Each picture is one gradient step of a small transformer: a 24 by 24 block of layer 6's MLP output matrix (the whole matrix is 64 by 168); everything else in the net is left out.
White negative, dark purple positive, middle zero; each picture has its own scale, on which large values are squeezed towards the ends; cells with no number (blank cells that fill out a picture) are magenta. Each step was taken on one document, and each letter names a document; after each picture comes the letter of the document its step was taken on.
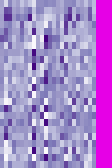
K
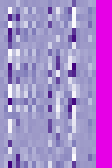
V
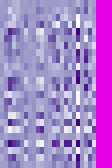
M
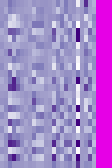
M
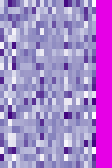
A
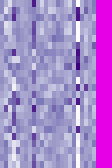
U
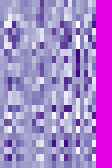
M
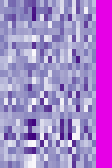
K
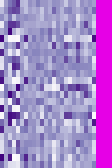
A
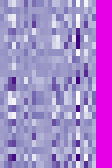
M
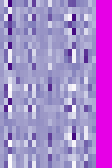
V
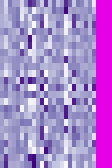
K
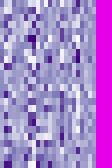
K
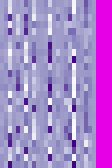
V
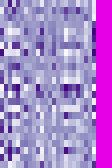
A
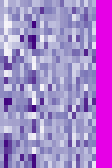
K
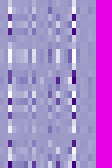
V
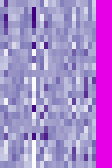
K
